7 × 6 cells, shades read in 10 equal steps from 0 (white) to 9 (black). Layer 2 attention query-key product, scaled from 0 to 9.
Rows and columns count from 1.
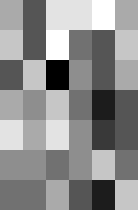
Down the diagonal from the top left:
3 6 9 5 7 5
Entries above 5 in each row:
1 2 3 2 2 0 2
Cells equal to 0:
2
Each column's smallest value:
1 2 0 1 0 2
